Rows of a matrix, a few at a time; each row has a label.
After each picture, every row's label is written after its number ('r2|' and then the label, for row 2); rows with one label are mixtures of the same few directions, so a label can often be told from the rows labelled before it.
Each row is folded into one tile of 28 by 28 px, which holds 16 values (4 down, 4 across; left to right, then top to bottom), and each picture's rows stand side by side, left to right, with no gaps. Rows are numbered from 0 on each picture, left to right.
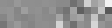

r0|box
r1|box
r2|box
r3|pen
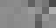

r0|pen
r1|pen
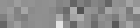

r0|box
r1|pen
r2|box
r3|pen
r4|box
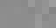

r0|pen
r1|pen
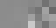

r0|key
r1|box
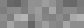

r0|key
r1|box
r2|key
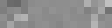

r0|key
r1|box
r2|box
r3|pen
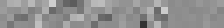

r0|key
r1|pen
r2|key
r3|key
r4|pen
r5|box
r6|box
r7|pen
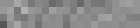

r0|box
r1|pen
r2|pen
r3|key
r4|key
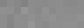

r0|pen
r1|box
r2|key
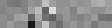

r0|key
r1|box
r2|box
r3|key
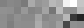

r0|pen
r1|pen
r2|key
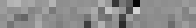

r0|key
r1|pen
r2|box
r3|box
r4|pen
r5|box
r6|box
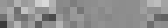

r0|box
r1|key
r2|box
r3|box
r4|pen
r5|key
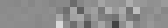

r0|key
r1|pen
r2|box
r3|box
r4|box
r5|pen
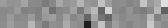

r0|pen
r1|box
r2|pen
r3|box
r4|box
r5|pen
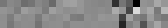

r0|pen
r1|pen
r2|key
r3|key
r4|pen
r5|box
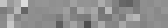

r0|pen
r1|key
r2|box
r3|box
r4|key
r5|box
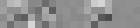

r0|key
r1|box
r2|box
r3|key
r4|pen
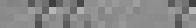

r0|key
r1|pen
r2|pen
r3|box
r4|pen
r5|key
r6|pen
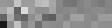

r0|box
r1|key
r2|key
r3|key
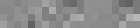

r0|box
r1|box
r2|key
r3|key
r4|key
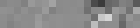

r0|pen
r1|pen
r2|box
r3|key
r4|pen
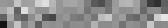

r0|box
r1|key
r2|key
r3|key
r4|key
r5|key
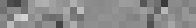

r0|key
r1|key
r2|box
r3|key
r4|key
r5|pen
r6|box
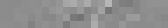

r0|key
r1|box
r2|key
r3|pen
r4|key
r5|key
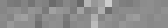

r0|key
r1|pen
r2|pen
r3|pen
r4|key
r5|pen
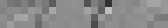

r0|key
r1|pen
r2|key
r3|pen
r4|pen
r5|key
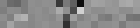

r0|key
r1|box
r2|pen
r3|key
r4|key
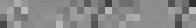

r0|box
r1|key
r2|box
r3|pen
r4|key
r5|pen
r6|pen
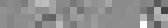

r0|pen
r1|key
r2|box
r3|pen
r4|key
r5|box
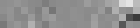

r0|box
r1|box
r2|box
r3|pen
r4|key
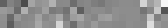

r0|pen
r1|pen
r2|box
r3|key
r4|pen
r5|pen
